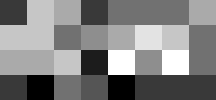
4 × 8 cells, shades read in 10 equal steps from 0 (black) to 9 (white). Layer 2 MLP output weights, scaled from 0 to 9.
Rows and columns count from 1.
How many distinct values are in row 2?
5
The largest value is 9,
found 2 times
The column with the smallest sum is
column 4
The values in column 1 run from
2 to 7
